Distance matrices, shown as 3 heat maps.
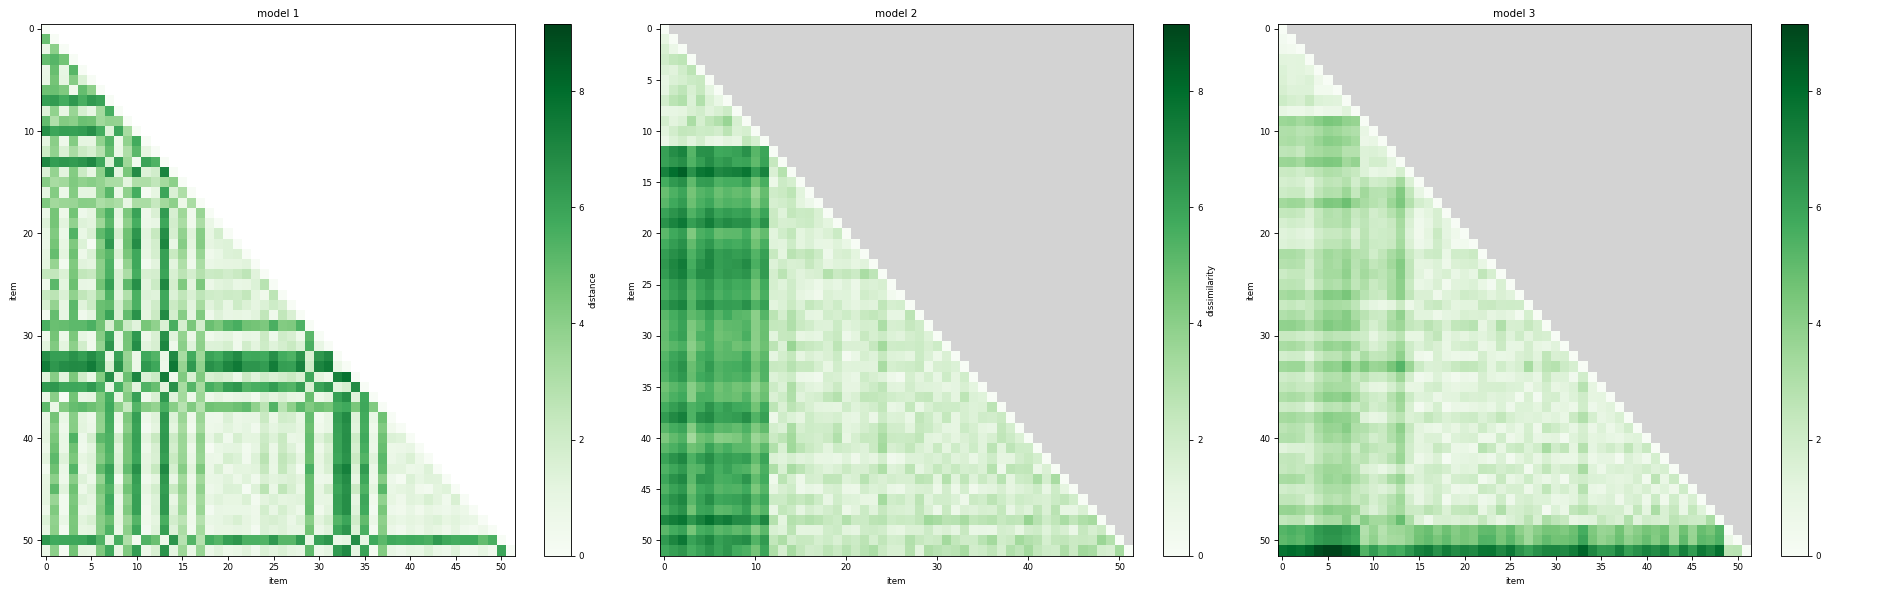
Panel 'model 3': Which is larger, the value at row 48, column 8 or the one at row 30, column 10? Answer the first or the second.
the first
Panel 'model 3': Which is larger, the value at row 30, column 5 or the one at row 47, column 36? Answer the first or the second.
the first
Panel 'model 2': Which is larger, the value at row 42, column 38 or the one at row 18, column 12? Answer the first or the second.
the second
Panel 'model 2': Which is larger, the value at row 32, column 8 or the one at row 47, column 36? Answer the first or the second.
the first
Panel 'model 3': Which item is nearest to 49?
50
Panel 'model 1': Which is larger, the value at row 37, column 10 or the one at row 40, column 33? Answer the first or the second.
the second
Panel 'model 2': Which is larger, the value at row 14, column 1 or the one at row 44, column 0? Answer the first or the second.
the first
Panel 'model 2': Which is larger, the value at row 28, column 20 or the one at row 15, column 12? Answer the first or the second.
the first
